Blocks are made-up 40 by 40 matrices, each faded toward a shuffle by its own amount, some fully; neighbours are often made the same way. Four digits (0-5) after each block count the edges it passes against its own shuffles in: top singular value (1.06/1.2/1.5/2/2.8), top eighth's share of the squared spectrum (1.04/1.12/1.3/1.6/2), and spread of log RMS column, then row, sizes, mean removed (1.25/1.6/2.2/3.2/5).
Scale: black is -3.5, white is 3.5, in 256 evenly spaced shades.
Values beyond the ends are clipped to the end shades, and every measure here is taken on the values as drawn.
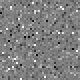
0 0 0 0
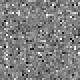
2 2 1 1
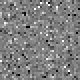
0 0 0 1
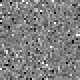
0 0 0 0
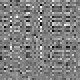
4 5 3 3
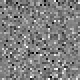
3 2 0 1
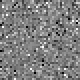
1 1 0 0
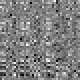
4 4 2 2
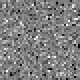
2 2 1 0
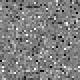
0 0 0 0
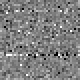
2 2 0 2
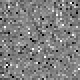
0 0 0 0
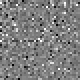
3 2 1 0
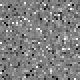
1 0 0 0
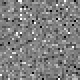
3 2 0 0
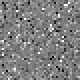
0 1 0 0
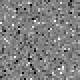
0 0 0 0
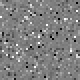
0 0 0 0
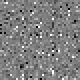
2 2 1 1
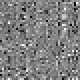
3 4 2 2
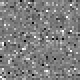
2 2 1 0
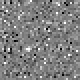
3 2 0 1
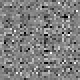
3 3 2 2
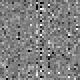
2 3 3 0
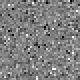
0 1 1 0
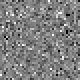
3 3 1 1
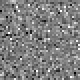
1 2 0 0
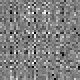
4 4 3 2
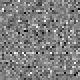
1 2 0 2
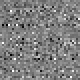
1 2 0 3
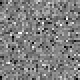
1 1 0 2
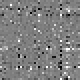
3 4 2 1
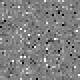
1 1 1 0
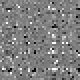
3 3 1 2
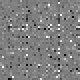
3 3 2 1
